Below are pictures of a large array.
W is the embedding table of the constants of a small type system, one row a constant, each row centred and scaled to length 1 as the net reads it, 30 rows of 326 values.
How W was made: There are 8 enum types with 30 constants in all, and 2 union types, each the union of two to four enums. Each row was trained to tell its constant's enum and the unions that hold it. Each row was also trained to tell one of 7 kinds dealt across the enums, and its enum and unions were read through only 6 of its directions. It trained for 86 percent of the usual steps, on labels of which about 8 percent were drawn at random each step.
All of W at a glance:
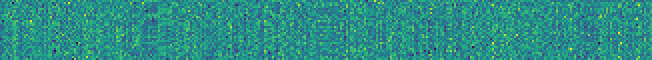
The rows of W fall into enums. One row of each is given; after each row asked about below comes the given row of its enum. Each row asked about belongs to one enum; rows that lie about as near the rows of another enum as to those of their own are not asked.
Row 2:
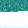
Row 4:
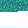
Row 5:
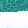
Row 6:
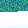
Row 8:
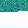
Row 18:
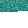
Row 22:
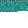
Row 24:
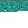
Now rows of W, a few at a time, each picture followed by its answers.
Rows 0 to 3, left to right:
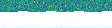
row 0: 18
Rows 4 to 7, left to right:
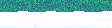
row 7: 18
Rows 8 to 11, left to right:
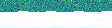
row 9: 4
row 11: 5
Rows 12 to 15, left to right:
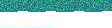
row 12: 6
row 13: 22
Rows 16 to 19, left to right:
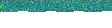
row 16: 5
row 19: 24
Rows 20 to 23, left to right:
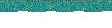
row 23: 6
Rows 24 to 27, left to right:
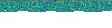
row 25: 2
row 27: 4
